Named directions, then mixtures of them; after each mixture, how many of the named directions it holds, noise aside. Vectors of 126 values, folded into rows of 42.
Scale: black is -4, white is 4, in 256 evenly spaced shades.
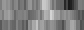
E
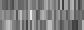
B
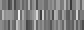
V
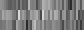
three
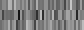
one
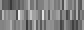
two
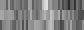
two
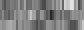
two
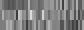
two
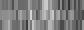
two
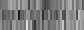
three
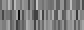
one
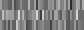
one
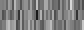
two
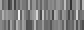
one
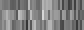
three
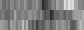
one
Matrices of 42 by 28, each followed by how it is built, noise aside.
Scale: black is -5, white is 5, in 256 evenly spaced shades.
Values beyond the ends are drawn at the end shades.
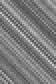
Toeplitz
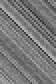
Toeplitz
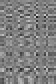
low rank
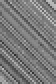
Toeplitz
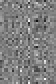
low rank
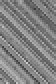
Toeplitz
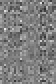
low rank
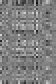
low rank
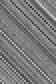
Toeplitz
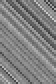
Toeplitz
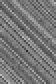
Toeplitz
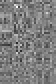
low rank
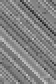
Toeplitz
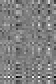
low rank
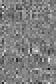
low rank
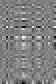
low rank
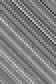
Toeplitz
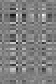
low rank
